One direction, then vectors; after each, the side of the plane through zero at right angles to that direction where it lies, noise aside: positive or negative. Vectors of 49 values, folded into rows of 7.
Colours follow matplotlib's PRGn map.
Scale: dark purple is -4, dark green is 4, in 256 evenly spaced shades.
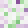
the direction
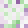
positive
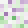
negative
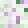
negative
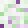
positive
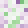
positive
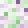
positive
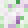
negative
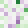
negative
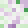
negative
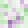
negative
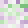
positive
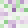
negative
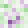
negative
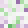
positive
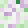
negative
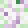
negative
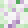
negative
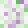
negative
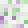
positive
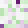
positive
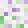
negative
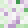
negative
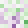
negative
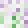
positive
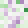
negative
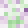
positive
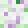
negative
